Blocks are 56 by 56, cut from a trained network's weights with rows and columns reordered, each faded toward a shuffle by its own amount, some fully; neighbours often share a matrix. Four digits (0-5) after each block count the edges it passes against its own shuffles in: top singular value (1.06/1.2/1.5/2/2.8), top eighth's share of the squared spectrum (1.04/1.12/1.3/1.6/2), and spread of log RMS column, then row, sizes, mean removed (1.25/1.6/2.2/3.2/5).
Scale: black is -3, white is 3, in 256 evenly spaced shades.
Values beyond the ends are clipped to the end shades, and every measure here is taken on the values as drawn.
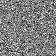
0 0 0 0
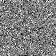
0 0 0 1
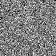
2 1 0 0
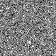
1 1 0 0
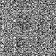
3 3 2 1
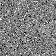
1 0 0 0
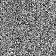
1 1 0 0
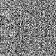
3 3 1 1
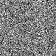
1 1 0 0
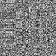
3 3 2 1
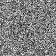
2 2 0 0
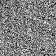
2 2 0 0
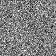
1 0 0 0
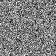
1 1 0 0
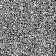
1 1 0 0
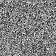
0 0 0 0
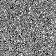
2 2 1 0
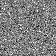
0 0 0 0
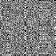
4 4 2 2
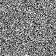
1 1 0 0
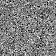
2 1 0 0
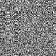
4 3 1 2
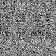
3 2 0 1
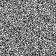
0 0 0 0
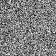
1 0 0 0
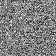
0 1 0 0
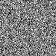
1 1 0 0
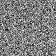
0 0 0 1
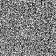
2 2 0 0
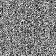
3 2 0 0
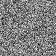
0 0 0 0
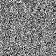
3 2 1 0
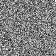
0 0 0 0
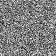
0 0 0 0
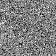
2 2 0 1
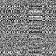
4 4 1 3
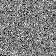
1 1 0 0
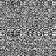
4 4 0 3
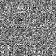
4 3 0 2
